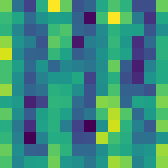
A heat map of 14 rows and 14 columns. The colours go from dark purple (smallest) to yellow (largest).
No overall slope runs across the table. Overall the values sit about 50% of the way up the scale. Stripes running up and down repeat 3 times from left to right. The grain runs up and down.
